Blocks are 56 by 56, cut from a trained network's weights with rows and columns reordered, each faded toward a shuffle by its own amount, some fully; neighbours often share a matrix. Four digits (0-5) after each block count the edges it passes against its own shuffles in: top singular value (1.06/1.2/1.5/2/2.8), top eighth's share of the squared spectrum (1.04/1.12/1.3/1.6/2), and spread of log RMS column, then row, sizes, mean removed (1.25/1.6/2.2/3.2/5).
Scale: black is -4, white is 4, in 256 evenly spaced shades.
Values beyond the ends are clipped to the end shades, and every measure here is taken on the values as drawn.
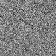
3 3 0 1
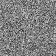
1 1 0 0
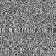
4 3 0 2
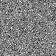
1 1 0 0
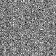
3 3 0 1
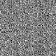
3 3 1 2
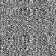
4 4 1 2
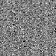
3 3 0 1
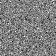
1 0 0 0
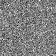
0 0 0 0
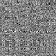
3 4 1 2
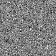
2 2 0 0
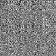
3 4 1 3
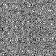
3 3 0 2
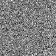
2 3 1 0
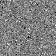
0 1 0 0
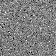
0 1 0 0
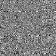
3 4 1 2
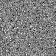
0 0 0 0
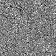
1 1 0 0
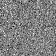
1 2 0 0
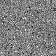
0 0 0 0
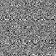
3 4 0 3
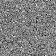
2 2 0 0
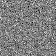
0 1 0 0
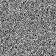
0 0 0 0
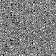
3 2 1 1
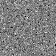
1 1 0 0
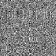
3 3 2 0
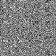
3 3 0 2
